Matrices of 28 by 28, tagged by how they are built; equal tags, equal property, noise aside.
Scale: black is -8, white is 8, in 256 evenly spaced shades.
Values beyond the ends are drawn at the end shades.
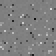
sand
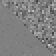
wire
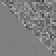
wire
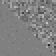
wire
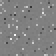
sand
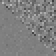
wire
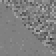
wire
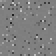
sand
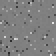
sand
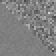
wire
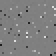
sand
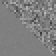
wire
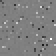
sand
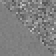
wire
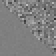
wire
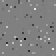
sand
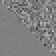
wire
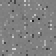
sand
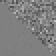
wire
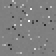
sand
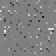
sand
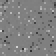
sand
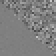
wire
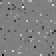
sand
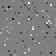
sand
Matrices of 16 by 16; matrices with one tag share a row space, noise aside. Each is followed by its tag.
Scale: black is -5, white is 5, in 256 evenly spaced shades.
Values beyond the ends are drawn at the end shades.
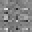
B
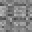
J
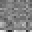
J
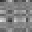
J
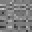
J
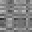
J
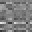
J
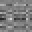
J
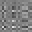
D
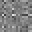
D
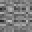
J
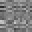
J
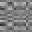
J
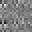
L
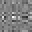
D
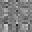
B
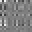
L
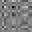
D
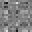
B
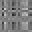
D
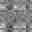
J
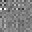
L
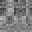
J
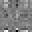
B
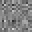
D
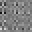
L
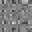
D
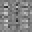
B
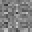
B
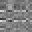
J
